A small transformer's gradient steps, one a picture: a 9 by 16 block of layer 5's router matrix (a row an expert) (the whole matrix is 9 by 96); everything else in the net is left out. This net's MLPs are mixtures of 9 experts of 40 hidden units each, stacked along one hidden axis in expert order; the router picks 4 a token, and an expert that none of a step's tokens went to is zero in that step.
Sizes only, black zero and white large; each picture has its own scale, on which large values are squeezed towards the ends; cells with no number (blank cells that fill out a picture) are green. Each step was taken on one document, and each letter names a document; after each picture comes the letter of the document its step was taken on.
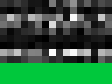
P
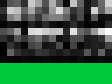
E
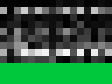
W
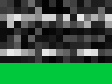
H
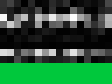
H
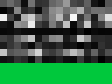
H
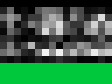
W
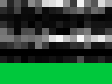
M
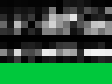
P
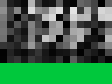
E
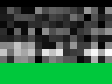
W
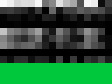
M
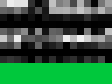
M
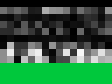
W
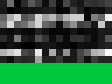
H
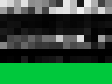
M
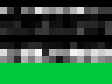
W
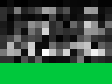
W
